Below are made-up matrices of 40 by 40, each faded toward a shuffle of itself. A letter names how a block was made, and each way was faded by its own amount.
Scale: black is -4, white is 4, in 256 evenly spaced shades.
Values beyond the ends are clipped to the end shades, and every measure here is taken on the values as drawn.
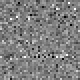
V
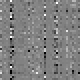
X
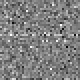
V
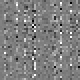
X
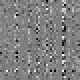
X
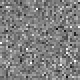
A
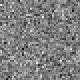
V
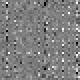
X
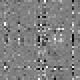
X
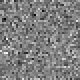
V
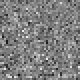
V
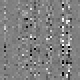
X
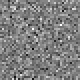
V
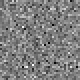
V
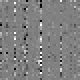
X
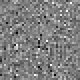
A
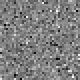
A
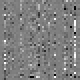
X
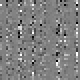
X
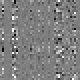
X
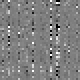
X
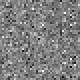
A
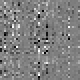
X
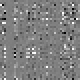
X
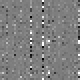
X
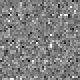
V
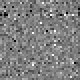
V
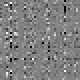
X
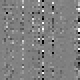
X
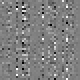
X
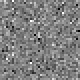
A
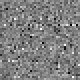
V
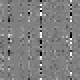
X
